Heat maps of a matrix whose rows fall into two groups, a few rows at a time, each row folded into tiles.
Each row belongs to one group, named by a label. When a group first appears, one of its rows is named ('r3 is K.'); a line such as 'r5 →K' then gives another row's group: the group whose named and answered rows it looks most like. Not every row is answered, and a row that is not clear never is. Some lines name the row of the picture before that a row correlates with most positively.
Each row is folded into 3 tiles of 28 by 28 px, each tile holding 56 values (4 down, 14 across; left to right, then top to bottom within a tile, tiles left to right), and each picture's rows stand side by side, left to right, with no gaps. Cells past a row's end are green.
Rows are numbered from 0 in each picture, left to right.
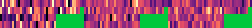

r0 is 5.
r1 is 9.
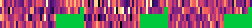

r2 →5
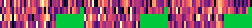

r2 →9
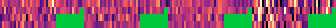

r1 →5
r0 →9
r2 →9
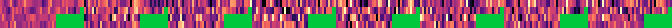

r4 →5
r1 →9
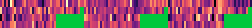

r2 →9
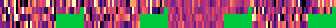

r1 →5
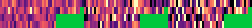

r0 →5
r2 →5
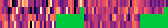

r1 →9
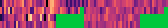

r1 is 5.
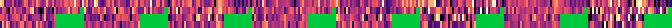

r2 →9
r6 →9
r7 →9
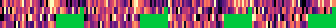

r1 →9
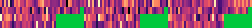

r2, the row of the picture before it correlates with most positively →2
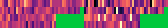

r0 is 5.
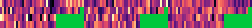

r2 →9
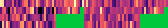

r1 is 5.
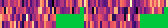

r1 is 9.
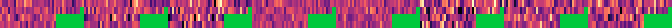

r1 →9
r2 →9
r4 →5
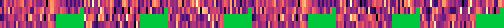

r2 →5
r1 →5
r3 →9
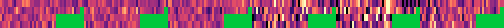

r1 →9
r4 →9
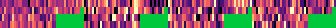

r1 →9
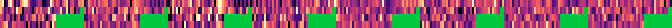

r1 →9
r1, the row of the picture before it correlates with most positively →1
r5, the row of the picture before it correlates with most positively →2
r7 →5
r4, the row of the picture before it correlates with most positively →2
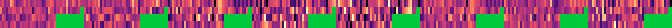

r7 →5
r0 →5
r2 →9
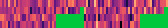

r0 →5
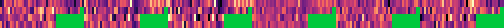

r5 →9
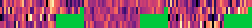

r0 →9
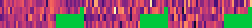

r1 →5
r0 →9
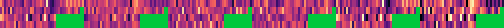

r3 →5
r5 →9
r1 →9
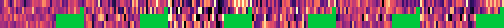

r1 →5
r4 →9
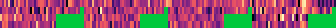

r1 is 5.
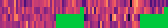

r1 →9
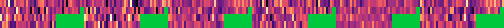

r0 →5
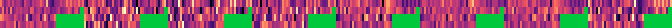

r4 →9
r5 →9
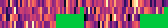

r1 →9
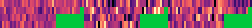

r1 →5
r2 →9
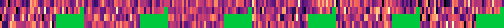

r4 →9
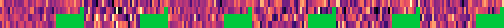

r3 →5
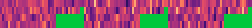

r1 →5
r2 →5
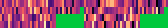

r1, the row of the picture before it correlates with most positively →0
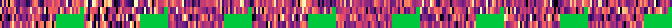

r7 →5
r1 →5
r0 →5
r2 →5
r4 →5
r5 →5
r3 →9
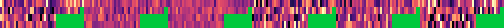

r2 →9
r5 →5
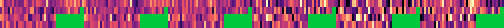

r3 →5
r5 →9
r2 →5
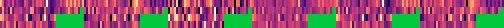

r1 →9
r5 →9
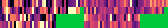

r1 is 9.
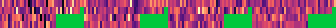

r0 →5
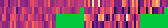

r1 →5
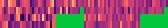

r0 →5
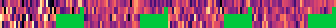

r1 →9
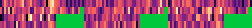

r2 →9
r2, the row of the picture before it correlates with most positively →1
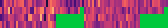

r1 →5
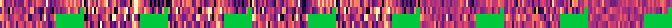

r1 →9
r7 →5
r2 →9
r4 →9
